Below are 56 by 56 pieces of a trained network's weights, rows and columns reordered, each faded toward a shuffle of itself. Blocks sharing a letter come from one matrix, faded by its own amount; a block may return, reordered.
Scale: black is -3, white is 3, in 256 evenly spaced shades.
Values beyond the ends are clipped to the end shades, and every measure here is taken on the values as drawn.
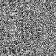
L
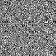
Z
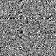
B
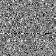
Z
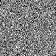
L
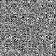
B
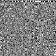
Z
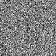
L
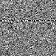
Z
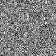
L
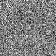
L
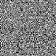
B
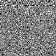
Z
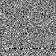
Z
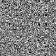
B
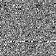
B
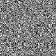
Z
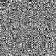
Z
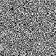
L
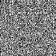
L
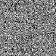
B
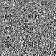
Z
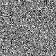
L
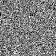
L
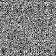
B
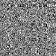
Z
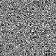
B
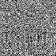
Z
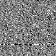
Z
